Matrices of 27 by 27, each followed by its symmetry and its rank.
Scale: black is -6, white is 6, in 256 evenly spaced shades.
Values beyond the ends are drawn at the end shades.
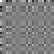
symmetric, rank one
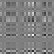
neither, rank one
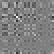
symmetric, rank three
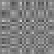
symmetric, rank two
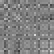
symmetric, rank three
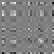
symmetric, rank two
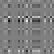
neither, rank one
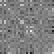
symmetric, rank three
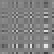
symmetric, rank one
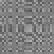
symmetric, rank two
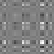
symmetric, rank one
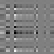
neither, rank one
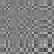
symmetric, rank two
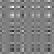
neither, rank one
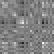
symmetric, rank three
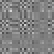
symmetric, rank two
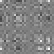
symmetric, rank three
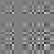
symmetric, rank one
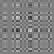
symmetric, rank one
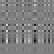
neither, rank one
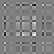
symmetric, rank one
